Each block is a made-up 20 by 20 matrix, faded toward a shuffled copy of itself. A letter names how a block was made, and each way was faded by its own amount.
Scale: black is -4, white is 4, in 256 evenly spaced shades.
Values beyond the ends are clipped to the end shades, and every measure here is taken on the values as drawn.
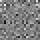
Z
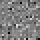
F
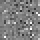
F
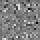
F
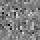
F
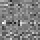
Z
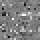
F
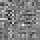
Z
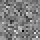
F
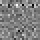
Z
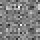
Z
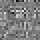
Z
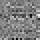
Z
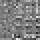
Z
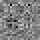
Z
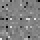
F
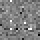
F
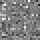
F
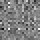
Z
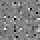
F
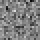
F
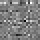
Z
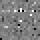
F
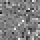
F
